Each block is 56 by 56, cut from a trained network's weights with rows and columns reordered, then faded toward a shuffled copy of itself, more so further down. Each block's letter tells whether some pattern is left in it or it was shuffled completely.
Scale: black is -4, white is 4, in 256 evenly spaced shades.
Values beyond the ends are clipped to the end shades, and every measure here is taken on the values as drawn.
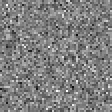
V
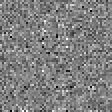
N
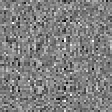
N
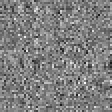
N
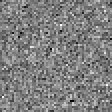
V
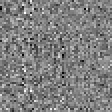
N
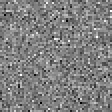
V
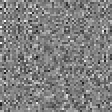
N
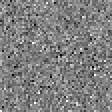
V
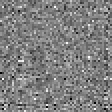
N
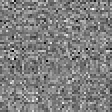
N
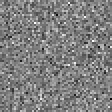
V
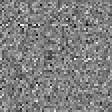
N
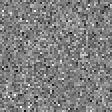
V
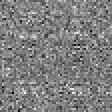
N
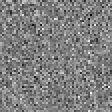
N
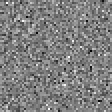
V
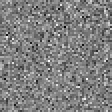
V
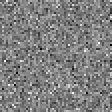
N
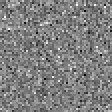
V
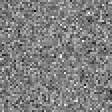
V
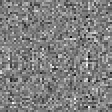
N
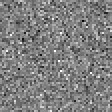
V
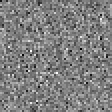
V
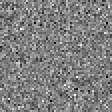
V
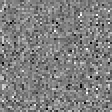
N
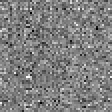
N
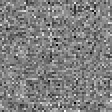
N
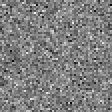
V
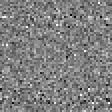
N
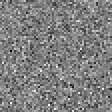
V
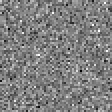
V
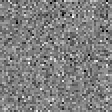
N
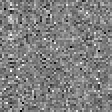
N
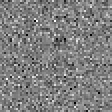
N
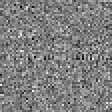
N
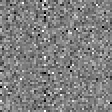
N
